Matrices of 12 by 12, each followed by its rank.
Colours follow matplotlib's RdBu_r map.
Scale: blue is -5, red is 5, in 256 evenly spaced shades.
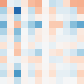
two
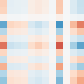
one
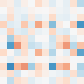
two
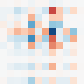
two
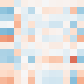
two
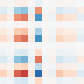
one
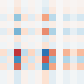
one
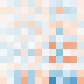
two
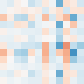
two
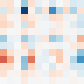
two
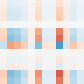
one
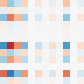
one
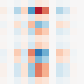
one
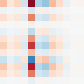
one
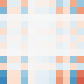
one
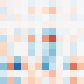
two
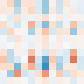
two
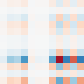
one
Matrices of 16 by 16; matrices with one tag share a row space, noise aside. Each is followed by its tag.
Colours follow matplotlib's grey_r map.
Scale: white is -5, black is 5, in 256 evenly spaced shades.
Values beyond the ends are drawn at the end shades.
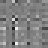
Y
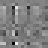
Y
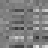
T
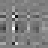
Y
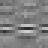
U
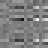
T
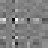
Y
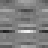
U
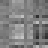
T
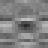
U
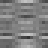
U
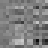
T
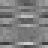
U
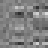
T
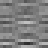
U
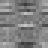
U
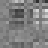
T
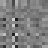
Y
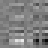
T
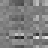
T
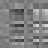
T
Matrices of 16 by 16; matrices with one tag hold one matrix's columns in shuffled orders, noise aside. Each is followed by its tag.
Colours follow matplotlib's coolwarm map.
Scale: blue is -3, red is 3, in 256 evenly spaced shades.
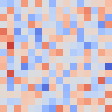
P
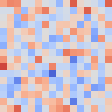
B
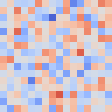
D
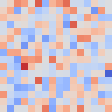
B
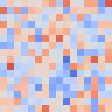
B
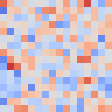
B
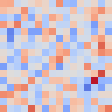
P
